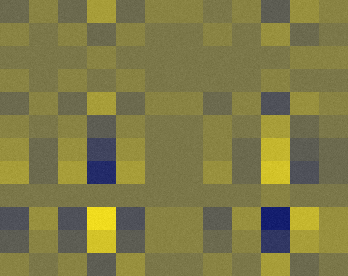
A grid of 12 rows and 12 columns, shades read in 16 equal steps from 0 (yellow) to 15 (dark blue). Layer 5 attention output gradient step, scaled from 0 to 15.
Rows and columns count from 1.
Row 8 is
5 9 5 14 5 8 8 6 9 2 11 9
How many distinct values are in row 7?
7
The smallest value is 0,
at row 10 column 4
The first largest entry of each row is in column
10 4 1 2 10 4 4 4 1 10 10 4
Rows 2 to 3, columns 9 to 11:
8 6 9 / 8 8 7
